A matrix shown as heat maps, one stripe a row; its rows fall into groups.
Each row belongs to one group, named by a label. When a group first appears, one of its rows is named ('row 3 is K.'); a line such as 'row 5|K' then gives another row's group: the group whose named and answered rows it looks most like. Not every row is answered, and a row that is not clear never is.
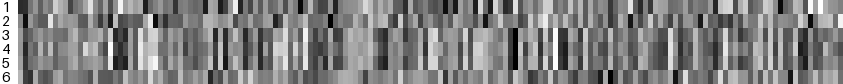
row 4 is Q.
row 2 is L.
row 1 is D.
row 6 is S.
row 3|Q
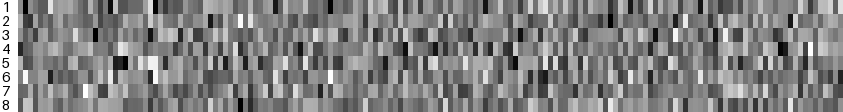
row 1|L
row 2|S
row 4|D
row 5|Q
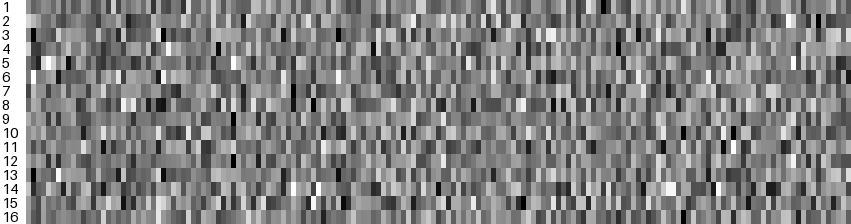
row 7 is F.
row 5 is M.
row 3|L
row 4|S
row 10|S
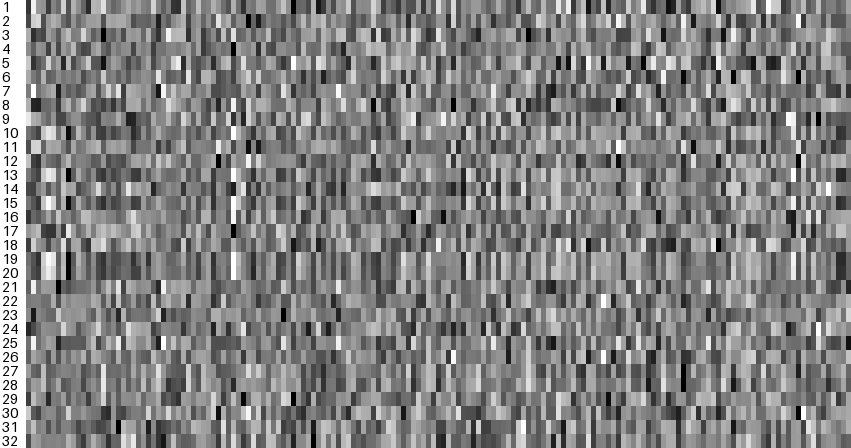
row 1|F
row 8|S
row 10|M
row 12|S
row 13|M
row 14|D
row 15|M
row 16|D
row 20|M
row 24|D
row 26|F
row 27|S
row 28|S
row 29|F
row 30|S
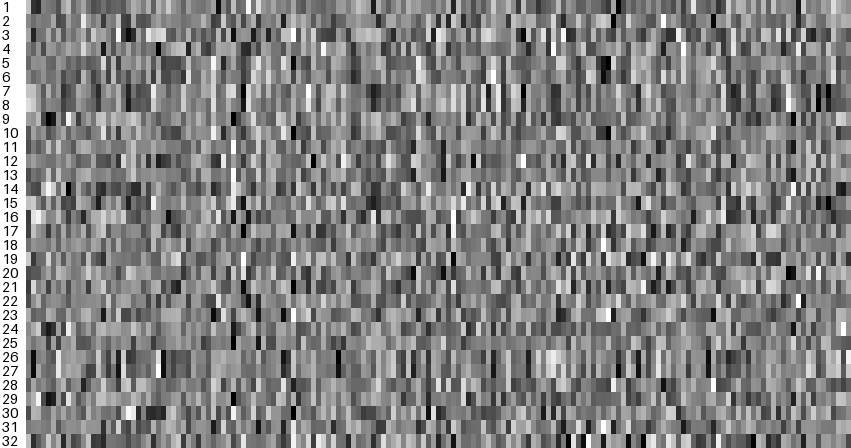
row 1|S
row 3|Q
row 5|F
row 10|F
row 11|D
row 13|D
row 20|D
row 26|L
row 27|L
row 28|F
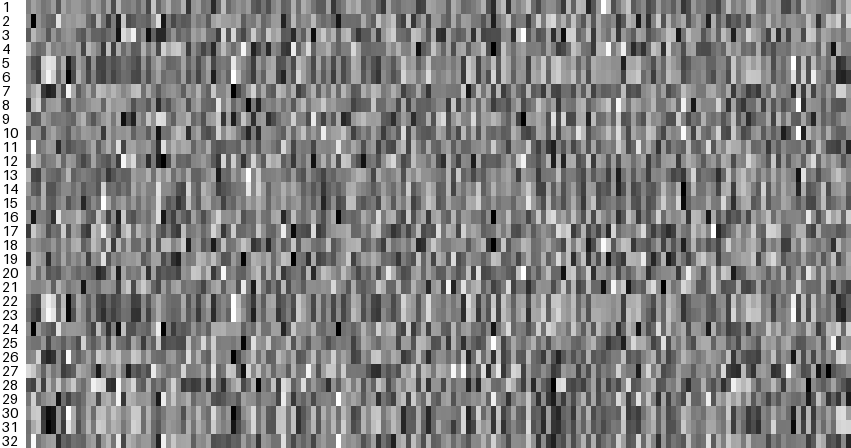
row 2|L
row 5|M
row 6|M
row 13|S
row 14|S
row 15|S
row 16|L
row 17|F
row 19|F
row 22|M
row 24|L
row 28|Q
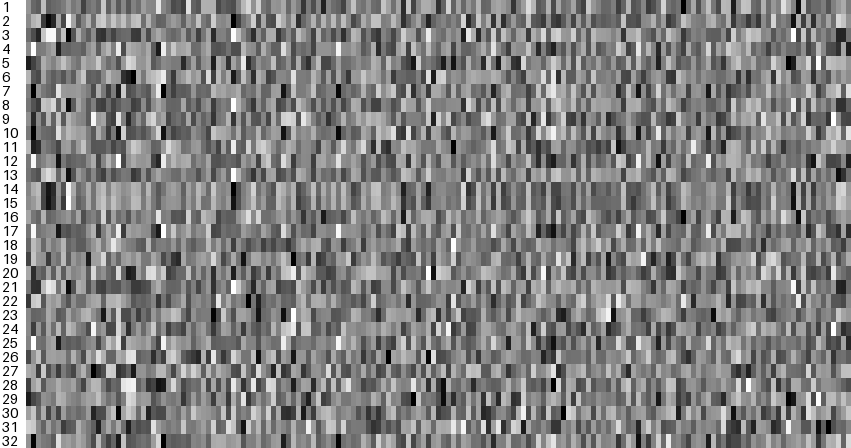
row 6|Q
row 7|L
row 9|Q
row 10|L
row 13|M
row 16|S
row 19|F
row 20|Q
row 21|M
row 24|Q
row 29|D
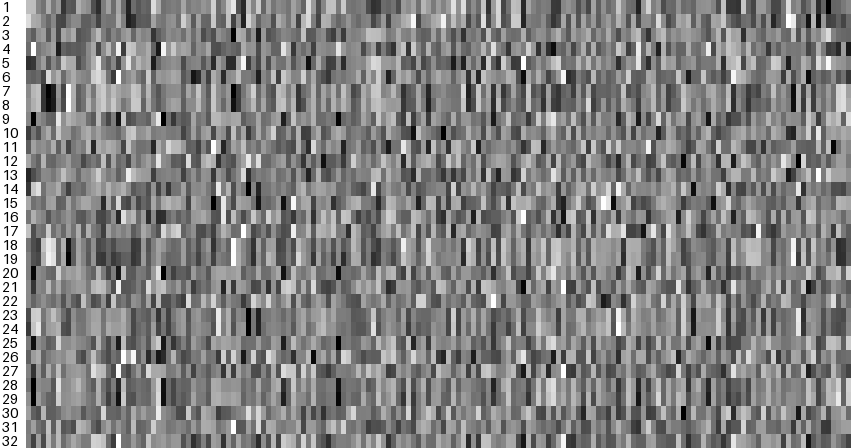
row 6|Q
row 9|L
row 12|S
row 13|D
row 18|M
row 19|M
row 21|Q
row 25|L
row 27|Q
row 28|L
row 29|L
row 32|Q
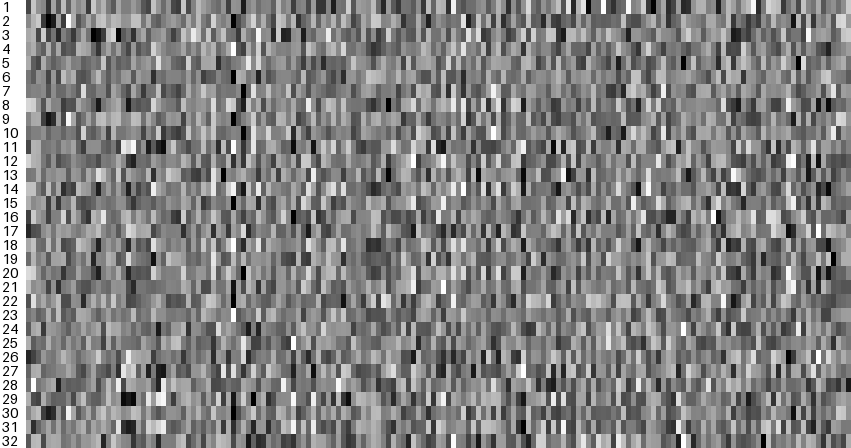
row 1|F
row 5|S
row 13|Q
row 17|D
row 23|D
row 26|D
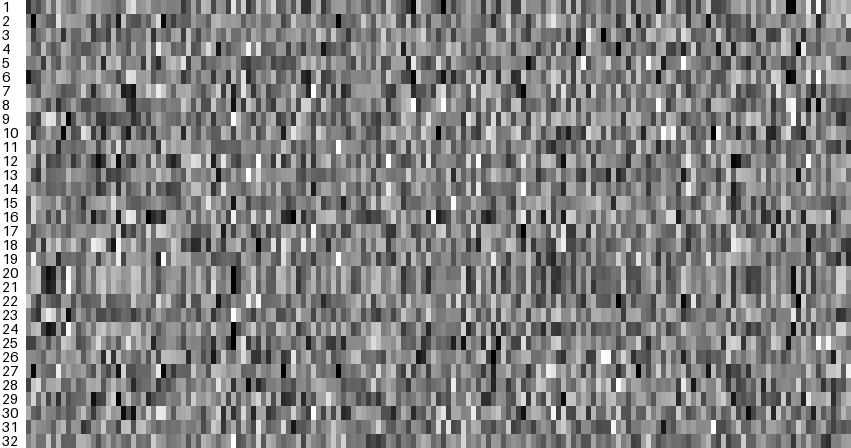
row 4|S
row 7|Q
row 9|M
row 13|S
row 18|Q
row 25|D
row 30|Q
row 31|F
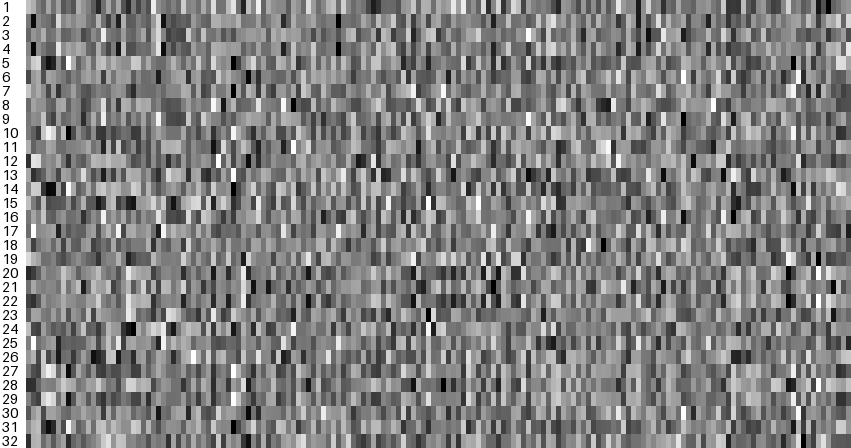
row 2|L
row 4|L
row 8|F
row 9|S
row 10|M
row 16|S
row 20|D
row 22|D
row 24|Q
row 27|M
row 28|D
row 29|M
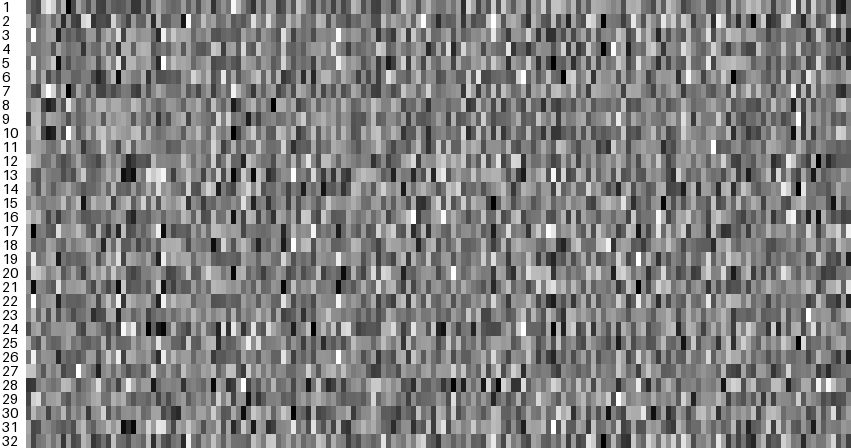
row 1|M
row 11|F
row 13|Q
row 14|S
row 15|F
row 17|L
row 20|S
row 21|L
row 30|F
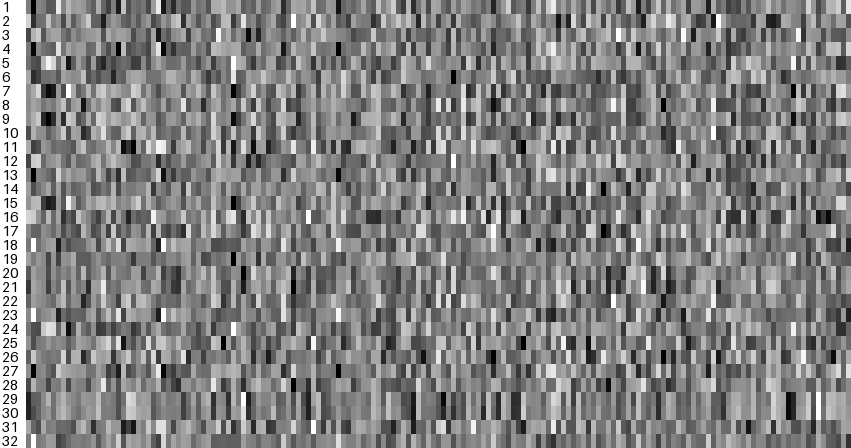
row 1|L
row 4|L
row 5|M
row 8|F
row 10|F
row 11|Q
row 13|L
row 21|F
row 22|F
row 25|Q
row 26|F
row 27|L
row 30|D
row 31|Q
